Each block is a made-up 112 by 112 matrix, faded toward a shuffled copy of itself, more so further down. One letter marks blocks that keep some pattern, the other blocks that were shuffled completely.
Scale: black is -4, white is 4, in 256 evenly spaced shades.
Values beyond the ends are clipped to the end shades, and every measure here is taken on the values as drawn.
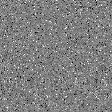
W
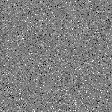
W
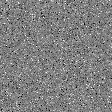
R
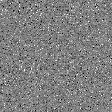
W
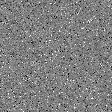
R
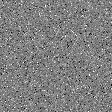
R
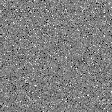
W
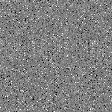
W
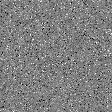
R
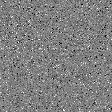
W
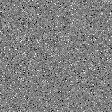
W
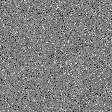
R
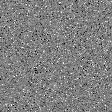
R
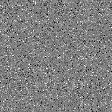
W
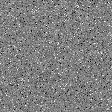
R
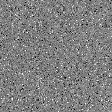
W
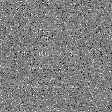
W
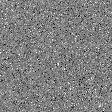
R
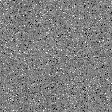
W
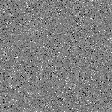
W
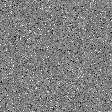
R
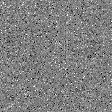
W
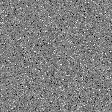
R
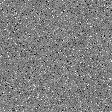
R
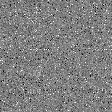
W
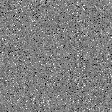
W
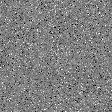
R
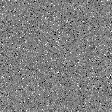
W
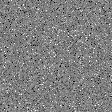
R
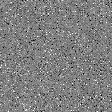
W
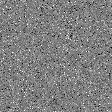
R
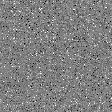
W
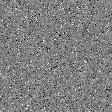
R
